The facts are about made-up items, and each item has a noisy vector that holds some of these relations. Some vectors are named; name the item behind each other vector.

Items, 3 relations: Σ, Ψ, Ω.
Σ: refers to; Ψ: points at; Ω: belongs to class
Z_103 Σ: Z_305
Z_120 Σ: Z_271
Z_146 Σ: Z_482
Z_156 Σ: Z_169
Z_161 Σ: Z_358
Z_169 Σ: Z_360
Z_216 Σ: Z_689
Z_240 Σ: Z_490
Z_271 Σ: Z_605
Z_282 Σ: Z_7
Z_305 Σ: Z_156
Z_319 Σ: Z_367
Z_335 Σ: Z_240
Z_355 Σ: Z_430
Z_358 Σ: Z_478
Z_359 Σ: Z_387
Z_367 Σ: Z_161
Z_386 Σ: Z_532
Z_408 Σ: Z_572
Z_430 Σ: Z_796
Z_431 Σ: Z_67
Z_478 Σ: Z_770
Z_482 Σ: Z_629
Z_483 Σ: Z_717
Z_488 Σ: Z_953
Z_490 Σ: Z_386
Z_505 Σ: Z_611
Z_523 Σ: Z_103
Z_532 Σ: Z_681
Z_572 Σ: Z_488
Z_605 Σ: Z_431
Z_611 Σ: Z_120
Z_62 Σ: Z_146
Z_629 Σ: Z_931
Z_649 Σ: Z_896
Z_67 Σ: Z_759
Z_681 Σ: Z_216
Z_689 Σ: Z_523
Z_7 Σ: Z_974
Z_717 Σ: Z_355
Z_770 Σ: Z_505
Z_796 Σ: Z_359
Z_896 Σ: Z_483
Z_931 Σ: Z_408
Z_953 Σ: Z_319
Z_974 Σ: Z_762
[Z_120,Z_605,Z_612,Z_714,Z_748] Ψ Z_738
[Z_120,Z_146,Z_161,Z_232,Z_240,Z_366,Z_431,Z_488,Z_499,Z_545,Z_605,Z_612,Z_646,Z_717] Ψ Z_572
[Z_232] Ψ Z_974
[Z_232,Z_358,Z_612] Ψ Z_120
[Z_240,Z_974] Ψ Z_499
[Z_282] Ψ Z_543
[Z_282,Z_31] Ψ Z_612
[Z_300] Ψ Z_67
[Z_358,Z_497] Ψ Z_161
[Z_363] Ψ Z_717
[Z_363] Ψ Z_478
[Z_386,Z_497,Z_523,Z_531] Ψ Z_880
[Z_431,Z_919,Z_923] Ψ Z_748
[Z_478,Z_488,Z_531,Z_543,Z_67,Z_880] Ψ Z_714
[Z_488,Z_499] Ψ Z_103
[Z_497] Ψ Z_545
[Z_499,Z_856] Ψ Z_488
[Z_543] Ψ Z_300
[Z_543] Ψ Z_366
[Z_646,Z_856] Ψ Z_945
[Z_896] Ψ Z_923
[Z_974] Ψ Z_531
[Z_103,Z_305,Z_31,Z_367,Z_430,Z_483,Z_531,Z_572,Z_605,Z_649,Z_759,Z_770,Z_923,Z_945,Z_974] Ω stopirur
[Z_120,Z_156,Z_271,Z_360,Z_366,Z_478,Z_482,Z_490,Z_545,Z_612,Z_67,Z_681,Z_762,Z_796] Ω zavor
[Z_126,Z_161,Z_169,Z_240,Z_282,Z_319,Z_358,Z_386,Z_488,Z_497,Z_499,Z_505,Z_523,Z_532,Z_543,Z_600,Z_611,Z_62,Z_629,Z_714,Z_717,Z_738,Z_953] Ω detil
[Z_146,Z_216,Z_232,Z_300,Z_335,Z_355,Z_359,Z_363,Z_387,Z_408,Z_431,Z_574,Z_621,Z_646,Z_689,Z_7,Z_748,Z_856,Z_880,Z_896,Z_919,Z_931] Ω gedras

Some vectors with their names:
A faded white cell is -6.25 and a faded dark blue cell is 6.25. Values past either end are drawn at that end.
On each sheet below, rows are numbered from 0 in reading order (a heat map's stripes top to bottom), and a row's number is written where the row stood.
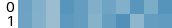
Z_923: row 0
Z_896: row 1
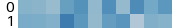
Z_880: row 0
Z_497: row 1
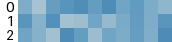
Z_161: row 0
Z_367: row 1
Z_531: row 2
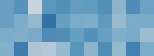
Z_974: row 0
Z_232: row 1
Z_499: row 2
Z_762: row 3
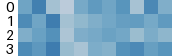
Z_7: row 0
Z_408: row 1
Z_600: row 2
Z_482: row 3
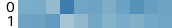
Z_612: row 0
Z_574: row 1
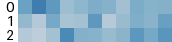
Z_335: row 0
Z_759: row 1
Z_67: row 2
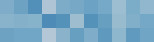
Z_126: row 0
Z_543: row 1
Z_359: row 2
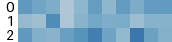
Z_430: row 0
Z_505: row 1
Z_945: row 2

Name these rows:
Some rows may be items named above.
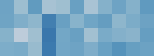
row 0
Z_770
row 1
Z_363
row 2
Z_605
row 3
Z_612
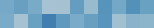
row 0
Z_796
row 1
Z_358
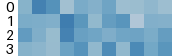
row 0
Z_532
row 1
Z_497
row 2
Z_31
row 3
Z_880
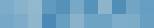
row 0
Z_748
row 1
Z_919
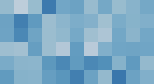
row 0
Z_431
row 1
Z_335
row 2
Z_305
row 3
Z_271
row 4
Z_717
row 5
Z_945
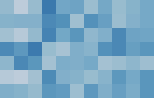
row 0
Z_431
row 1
Z_543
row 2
Z_120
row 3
Z_482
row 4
Z_169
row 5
Z_67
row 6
Z_300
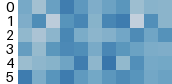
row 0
Z_358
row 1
Z_282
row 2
Z_478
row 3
Z_488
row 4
Z_714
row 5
Z_146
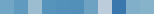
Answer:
Z_103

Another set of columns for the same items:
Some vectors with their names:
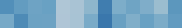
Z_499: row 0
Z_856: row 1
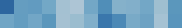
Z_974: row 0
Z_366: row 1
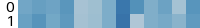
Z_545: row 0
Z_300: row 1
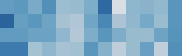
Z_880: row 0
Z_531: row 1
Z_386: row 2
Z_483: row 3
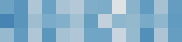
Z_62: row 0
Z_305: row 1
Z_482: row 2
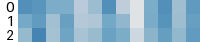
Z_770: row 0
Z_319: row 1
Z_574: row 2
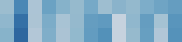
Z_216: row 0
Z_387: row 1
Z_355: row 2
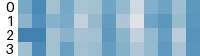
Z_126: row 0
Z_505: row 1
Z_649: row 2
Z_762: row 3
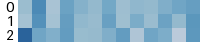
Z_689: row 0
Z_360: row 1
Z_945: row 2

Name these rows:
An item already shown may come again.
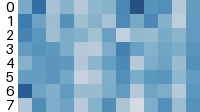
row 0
Z_896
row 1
Z_738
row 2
Z_305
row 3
Z_497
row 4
Z_67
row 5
Z_358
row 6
Z_945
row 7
Z_271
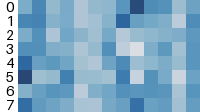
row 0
Z_919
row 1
Z_717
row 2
Z_532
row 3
Z_759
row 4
Z_531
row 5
Z_572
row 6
Z_120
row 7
Z_31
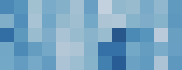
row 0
Z_305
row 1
Z_169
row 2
Z_923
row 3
Z_232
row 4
Z_612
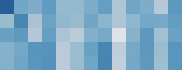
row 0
Z_945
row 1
Z_335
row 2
Z_629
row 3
Z_478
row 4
Z_478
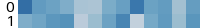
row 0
Z_31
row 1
Z_478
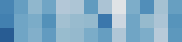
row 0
Z_367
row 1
Z_714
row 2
Z_945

